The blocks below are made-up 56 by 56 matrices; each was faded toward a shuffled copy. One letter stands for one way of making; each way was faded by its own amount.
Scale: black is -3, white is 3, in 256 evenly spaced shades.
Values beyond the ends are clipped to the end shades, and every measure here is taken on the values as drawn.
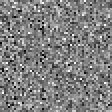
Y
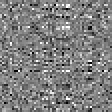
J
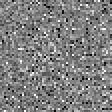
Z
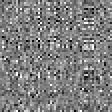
J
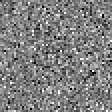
Y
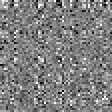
J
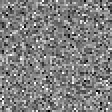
Y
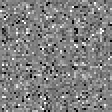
Z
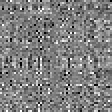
J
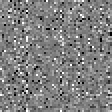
Z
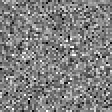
Y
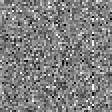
Y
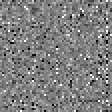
Z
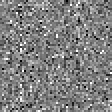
Y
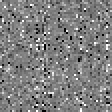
Z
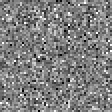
Y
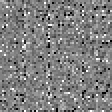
Z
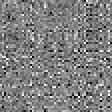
J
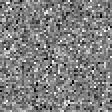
Y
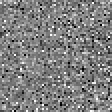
Y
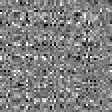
J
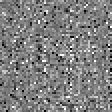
Z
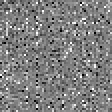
Z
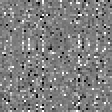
Z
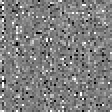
Z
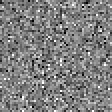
Y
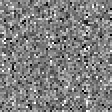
Y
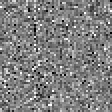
Y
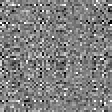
J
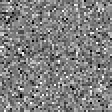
Y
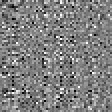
J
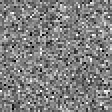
Y
